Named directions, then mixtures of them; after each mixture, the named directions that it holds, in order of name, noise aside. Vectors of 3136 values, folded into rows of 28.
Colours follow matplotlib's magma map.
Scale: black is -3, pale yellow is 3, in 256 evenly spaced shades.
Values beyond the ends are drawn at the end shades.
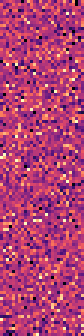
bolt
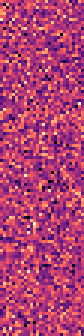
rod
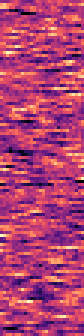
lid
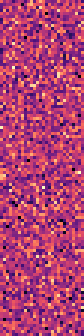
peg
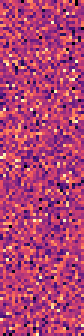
bolt, rod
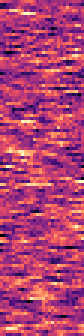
lid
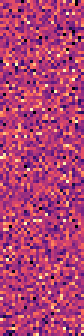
bolt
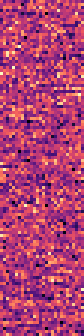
lid, peg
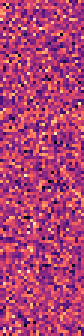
rod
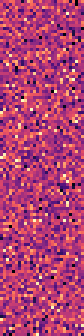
bolt, rod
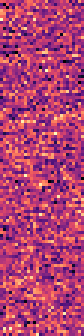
lid, rod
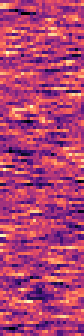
lid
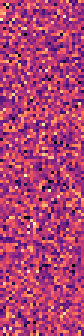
rod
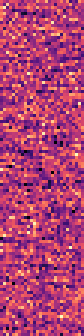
lid, rod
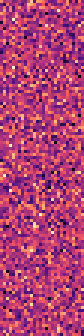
peg, rod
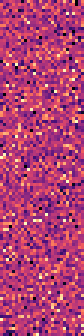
bolt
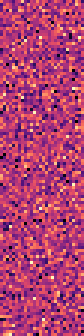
bolt, peg
